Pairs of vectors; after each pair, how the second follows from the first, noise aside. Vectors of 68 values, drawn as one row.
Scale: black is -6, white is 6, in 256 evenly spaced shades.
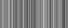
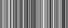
scaled up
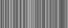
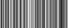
scaled up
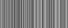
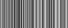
scaled up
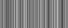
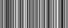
scaled up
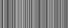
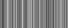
sign-scrambled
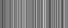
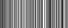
scaled up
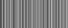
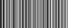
scaled up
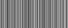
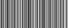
scaled up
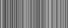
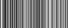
scaled up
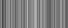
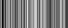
scaled up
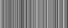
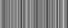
sign-scrambled
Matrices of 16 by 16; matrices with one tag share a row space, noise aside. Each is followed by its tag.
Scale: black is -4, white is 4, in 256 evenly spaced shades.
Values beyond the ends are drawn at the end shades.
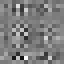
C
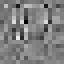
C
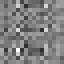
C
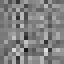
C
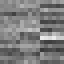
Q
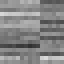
Q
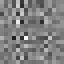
C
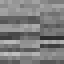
Q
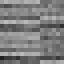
Q
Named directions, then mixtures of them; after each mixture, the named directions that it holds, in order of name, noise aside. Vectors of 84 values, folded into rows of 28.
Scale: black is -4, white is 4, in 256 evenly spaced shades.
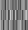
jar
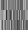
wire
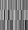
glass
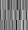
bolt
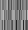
bolt, glass, wire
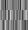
jar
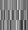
bolt, glass, wire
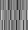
bolt, wire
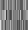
wire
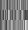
glass, jar, wire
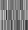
glass, wire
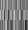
glass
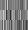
glass, jar, wire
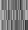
glass, jar, wire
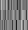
bolt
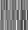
bolt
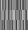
bolt, glass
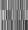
glass, wire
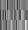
bolt, glass, wire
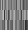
glass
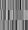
bolt, glass, jar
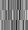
bolt, jar, wire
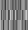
jar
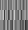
glass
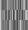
jar, wire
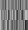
glass, jar, wire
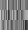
glass, jar, wire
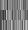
glass, wire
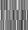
bolt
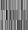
bolt, jar, wire
